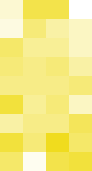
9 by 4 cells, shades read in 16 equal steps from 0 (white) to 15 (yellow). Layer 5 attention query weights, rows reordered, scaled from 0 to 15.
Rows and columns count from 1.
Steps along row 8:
down up down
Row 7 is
6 8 8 11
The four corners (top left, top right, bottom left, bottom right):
3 0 10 13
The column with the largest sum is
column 3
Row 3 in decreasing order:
10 7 7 4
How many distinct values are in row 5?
2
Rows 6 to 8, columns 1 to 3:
13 7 9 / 6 8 8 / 13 9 15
